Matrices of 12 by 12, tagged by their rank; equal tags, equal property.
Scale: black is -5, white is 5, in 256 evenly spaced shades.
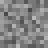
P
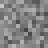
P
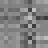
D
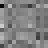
D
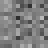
D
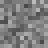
P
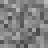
P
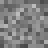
P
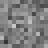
P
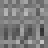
D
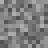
P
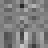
D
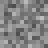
P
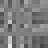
D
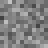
P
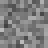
P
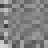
D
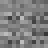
D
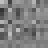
D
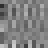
D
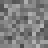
P
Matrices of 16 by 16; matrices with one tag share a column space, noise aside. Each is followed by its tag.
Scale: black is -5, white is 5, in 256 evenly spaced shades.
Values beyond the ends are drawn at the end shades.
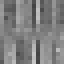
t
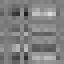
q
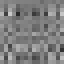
q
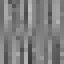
t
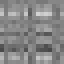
q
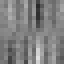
t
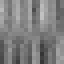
t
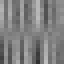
t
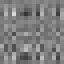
q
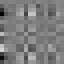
q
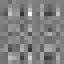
q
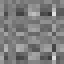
q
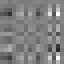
q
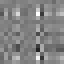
q
